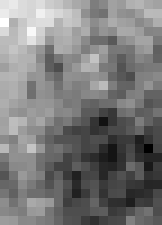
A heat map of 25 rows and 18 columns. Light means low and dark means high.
No single row or column stands out from its neighbours. The ninth with the lowest average is the top left. The halves do not mirror each other. Values rise toward the bottom right. No regular stripes run through it. Overall the values sit about 50% of the way up the scale.
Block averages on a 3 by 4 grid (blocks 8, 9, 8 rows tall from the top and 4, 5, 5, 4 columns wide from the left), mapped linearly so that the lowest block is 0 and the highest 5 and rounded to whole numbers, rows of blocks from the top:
0122 | 1344 | 3455
